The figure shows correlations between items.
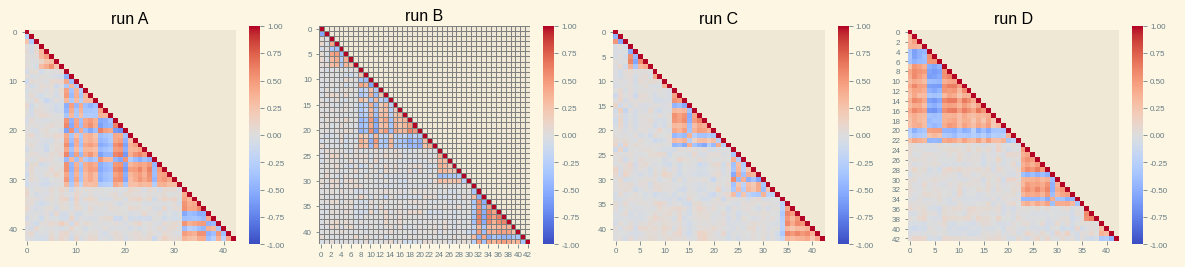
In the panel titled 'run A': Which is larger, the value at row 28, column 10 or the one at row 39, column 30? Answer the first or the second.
the first
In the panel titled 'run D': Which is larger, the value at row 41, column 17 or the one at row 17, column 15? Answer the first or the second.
the second
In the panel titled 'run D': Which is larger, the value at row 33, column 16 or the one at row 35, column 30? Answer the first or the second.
the second
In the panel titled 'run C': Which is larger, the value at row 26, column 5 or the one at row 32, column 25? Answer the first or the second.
the second
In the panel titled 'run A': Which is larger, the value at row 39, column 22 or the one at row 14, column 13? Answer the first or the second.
the second
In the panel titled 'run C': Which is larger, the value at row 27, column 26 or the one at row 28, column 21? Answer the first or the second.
the second
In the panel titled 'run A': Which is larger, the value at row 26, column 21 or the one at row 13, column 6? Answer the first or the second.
the second
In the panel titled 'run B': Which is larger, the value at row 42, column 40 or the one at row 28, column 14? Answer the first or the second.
the first
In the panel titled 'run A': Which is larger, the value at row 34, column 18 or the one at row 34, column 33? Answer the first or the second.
the second
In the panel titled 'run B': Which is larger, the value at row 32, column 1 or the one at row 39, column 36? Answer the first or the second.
the second
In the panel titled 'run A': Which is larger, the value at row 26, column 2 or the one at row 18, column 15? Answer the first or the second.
the first
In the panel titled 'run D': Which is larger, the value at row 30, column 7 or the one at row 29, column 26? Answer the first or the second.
the first
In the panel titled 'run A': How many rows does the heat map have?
43
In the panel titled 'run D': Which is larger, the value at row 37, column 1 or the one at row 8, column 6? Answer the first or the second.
the first
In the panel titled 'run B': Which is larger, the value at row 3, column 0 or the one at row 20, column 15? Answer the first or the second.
the second
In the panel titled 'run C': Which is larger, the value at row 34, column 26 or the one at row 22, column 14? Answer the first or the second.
the second
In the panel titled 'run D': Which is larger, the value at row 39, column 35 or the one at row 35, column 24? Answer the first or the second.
the second
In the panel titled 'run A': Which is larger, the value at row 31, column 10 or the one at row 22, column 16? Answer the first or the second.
the first
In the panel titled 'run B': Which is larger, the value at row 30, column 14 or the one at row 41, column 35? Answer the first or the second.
the first
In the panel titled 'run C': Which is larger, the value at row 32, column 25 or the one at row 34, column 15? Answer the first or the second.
the first
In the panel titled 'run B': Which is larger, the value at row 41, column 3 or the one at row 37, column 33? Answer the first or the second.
the first
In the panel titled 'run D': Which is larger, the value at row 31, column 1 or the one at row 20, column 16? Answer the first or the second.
the first
